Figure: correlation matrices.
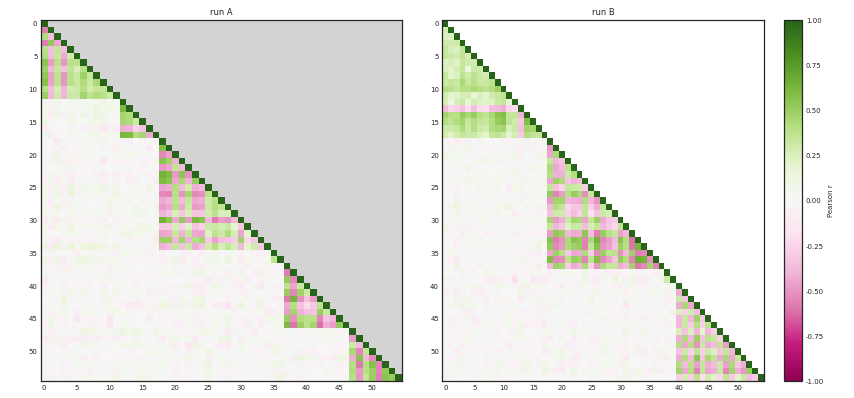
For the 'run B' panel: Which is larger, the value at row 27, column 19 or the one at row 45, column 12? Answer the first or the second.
the first
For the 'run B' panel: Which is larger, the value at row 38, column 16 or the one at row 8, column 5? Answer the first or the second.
the second
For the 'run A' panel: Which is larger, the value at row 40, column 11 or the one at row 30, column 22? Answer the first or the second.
the first
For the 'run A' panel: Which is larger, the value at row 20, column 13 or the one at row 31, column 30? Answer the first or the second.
the first
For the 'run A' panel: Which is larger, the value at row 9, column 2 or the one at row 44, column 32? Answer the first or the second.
the first
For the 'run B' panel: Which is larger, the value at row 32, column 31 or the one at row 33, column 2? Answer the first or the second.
the second
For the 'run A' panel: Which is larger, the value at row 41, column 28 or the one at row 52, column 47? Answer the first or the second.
the second
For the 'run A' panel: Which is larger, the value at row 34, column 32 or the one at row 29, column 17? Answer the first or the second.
the first
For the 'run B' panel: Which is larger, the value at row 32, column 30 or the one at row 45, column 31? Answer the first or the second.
the second
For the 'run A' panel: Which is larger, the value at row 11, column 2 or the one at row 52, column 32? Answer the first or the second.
the first
